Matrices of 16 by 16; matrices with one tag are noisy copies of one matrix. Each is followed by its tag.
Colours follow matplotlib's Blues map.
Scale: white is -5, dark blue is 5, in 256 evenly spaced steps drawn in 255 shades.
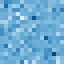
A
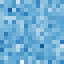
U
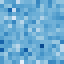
U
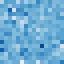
U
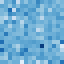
U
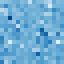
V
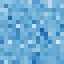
V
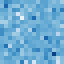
A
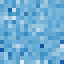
U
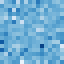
U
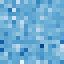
U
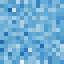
U
